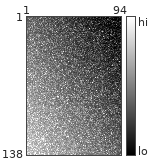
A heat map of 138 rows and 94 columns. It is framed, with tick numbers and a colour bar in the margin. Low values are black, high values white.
Ninth with the highest average: bottom left. Ninth with the lowest average: top right. Slope: up to the bottom left. Mirror symmetry: none. Grain: fine. Odd rows or columns: none.
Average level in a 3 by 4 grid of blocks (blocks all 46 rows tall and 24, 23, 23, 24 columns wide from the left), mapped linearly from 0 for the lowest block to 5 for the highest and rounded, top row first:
3 2 1 0
4 3 2 1
5 4 3 2
